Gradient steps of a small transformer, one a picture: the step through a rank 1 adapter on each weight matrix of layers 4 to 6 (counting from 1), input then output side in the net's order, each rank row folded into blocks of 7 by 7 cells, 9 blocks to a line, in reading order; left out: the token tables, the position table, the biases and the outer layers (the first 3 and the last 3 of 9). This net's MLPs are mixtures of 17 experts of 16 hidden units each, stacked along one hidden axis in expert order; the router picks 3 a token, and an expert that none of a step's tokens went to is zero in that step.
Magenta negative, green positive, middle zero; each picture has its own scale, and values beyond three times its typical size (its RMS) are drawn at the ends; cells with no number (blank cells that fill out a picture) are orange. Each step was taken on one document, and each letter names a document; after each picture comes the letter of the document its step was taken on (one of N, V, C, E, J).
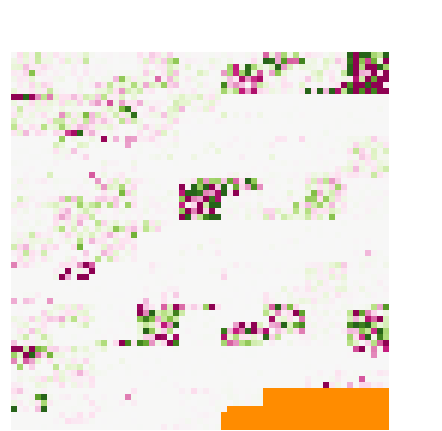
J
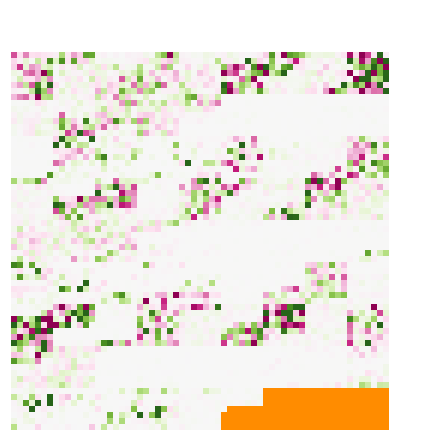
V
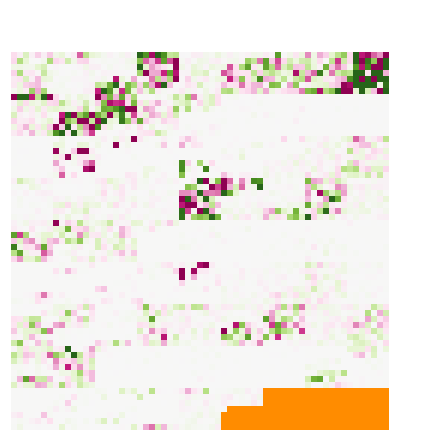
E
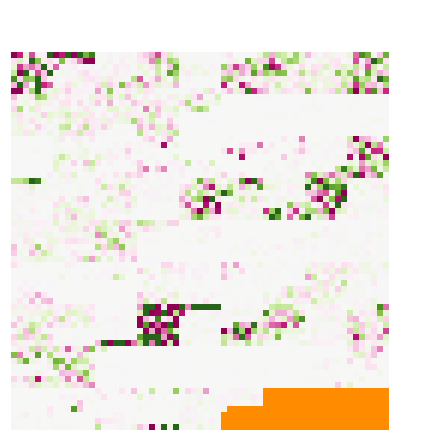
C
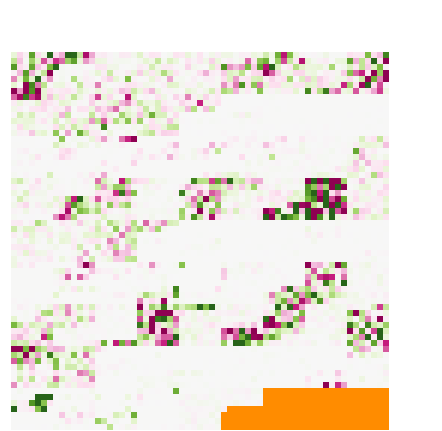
J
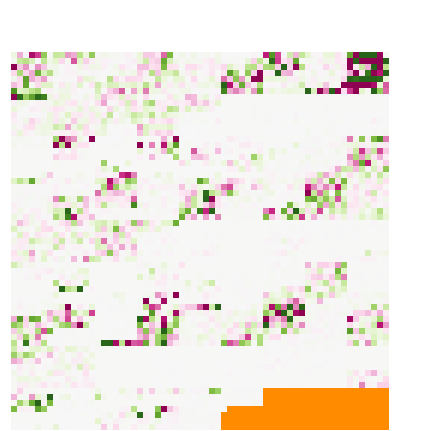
V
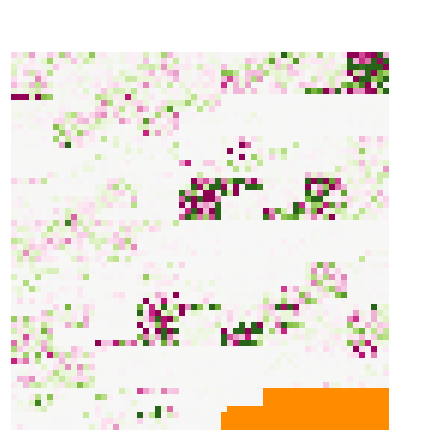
V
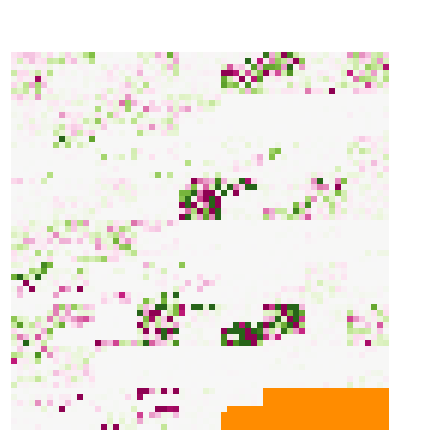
V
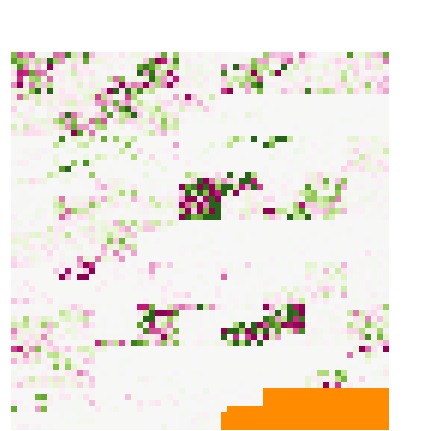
J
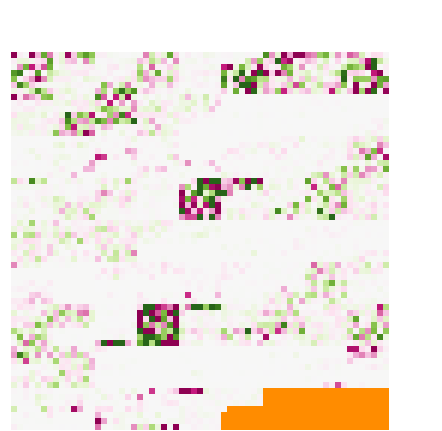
C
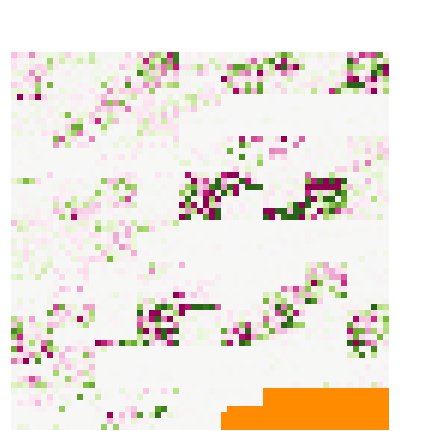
V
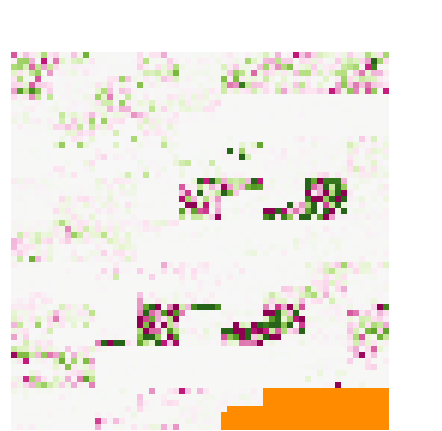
C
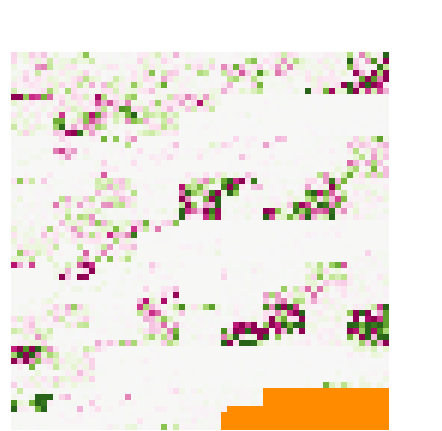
J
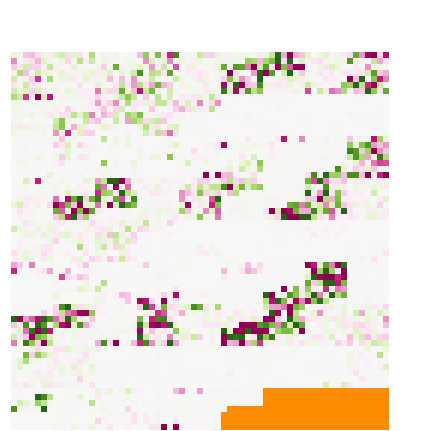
J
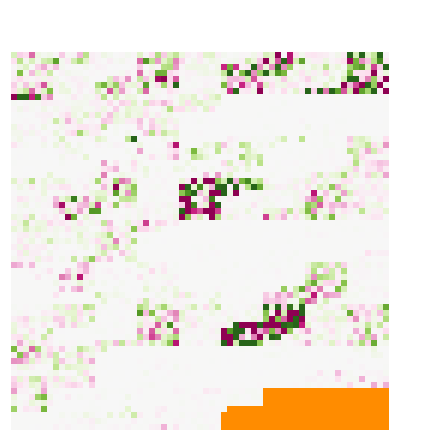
J
